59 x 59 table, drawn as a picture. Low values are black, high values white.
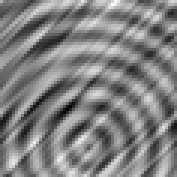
Grain: diagonal, up to the right. Rings: centred on the bottom middle. Ninth with the highest average: top middle. Odd rows or columns: none.
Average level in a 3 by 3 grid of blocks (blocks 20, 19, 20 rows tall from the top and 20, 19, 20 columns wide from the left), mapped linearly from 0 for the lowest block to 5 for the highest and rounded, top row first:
0 5 2 / 0 1 1 / 1 3 1
